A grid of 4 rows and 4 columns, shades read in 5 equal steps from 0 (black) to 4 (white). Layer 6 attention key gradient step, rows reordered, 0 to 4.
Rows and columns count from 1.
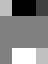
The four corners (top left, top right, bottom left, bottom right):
3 1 2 3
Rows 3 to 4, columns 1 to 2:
2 2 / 2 4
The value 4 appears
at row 4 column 2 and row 4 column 3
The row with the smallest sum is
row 1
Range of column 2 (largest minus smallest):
4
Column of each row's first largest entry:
1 1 1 2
